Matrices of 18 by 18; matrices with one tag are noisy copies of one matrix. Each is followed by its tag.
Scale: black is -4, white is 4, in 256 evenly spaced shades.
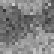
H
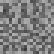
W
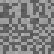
W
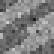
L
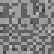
W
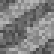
L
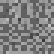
W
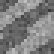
L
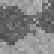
H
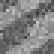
L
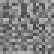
W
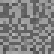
W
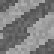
L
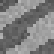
L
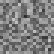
W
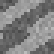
L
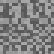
W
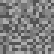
W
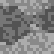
H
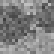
H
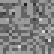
W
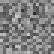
W
